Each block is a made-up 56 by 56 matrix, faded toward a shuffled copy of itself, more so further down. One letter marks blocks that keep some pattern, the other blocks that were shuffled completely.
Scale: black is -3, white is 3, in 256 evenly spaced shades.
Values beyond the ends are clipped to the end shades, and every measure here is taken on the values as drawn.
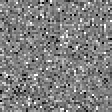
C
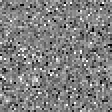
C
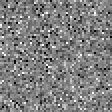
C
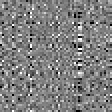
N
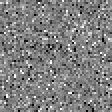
C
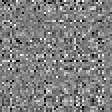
N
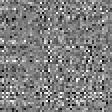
N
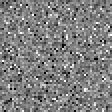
C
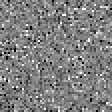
C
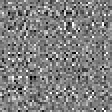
N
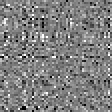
N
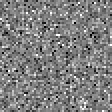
C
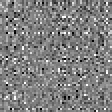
N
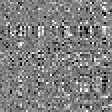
N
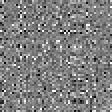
N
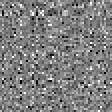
N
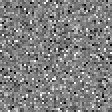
C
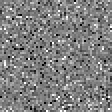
C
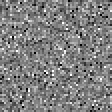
C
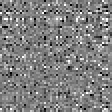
N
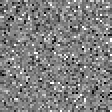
C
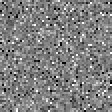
C
